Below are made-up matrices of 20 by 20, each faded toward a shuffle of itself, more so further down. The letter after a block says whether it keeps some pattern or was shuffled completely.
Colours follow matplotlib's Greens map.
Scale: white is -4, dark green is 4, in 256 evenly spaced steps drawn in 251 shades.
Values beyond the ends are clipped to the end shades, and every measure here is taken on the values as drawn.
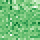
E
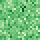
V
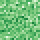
V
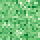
V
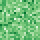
V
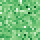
V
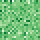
E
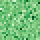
V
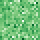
E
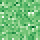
E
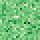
V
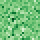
E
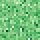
V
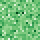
V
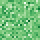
E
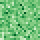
V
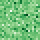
V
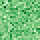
V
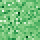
V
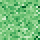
E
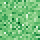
E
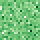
V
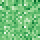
E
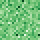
E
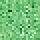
E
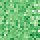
E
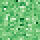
E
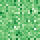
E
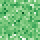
V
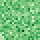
V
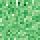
E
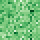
E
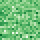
E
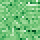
E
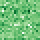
E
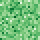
V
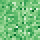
E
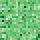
E
